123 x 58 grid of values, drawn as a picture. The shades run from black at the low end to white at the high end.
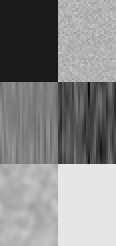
The table splits into 3 rows of 2 panels. Panel 1,1: very low, flat. Panel 1,2: high, fine-grained, faint in contrast. Panel 2,1: middling, streaked downward, faint in contrast. Panel 2,2: low, streaked downward. Panel 3,1: high, blotchy, faint in contrast. Panel 3,2: very high, flat.
